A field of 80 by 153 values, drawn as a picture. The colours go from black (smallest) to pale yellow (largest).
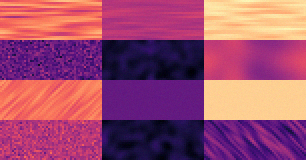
It is made of 4 by 3 panels. Panel 1,1: high, streaked across. Panel 1,2: middling, streaked across, faint in contrast. Panel 1,3: very high, streaked across, faint in contrast. Panel 2,1: low, fine-grained. Panel 2,2: very low, blotchy, faint in contrast. Panel 2,3: middling, smooth. Panel 3,1: high, slanting up to the right, faint in contrast. Panel 3,2: low, flat. Panel 3,3: very high, flat. Panel 4,1: middling, fine-grained. Panel 4,2: very low, blotchy, faint in contrast. Panel 4,3: low, slanting down to the right.
